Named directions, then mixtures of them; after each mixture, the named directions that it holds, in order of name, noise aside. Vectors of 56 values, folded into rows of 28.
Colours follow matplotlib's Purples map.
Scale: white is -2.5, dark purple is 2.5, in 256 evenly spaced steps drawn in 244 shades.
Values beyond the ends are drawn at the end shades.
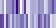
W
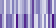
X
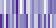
W, X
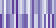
W, X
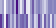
W, X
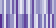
W, X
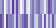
W, X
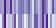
X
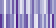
W, X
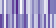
W, X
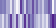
W, X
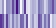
W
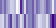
W, X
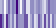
W, X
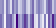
X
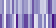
X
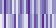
W, X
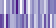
W, X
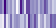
W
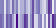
X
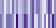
X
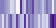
W, X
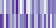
W, X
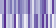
X
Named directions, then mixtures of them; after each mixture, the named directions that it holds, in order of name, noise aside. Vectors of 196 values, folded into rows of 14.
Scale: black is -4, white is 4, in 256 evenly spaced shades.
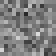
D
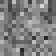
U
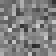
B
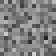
B, D, U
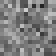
B, D, U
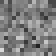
B, D, U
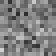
B, D, U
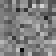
B, D, U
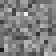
D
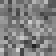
B, D, U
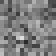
B, D, U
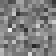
B, D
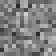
D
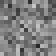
B, U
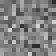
B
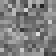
D, U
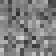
B, D, U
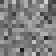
U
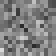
B, D, U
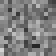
B, D, U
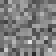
B, D, U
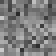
B, D, U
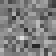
B, D, U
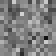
U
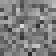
B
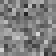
D
